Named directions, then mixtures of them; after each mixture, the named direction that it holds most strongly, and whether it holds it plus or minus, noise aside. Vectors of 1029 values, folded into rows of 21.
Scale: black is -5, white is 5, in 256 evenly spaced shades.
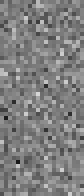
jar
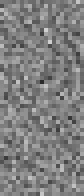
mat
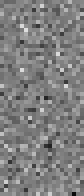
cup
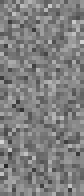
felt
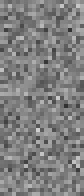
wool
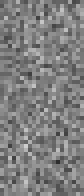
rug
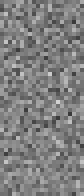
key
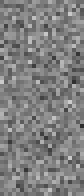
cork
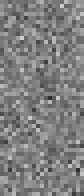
wool, plus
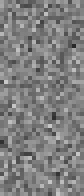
felt, minus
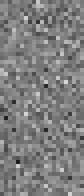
jar, plus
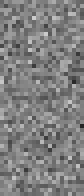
cork, plus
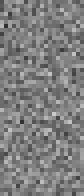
key, plus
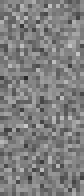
felt, plus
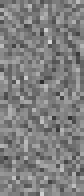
mat, plus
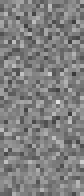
key, plus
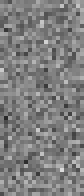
wool, plus
